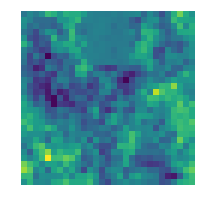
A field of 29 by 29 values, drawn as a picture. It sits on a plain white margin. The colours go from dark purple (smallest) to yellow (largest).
In the top middle lies a patch that is calmer than the rest. The field is mottled with small blotches. There are no regular stripes. The top middle is the calmest part. The halves do not mirror each other.
